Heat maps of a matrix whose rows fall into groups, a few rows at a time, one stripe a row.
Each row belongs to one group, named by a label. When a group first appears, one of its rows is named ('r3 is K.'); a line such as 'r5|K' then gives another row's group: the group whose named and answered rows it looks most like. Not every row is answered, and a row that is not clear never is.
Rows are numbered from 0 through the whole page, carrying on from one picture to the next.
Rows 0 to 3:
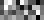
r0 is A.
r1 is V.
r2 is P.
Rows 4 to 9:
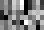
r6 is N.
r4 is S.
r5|S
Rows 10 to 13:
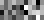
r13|P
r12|N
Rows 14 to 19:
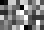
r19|S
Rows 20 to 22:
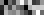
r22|V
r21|N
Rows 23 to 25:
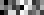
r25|A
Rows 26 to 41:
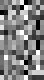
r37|V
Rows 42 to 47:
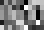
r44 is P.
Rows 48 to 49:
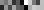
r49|N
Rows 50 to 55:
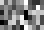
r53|S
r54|A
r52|N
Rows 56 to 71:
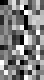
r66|S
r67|P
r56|A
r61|S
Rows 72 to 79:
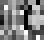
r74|S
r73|V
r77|S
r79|P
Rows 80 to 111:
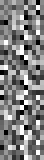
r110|P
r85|S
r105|S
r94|A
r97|N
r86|P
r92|N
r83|S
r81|P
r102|V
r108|P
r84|A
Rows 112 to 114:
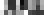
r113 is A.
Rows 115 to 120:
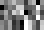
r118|P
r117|S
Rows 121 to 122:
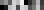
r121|S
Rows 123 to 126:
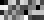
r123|A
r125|N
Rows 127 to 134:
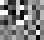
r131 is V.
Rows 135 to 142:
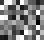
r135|A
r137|P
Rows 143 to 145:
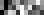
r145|A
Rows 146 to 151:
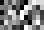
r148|A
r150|V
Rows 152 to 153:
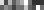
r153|P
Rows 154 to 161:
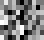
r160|S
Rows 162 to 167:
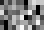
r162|N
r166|A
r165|S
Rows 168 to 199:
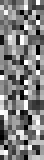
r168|P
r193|N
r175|A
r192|V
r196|N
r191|V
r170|V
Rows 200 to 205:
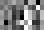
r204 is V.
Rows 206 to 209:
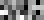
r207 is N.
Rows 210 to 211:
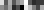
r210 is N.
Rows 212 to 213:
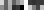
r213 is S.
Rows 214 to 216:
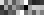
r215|N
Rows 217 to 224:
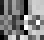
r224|A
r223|N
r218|N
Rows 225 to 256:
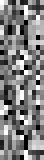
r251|V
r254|N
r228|P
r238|S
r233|N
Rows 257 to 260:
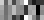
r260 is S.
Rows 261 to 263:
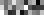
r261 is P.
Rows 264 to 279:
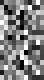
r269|V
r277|V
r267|V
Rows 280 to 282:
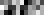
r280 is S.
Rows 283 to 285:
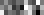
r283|P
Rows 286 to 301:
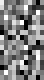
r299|A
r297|P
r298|S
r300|V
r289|V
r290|S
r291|N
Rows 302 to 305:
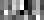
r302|S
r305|P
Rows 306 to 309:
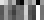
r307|P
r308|P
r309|P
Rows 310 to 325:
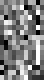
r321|P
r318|A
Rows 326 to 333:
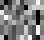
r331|P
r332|P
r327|N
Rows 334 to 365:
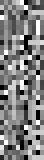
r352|V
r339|P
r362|V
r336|N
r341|S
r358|V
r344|V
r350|S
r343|S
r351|A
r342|N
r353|A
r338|P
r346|S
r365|N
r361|V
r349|P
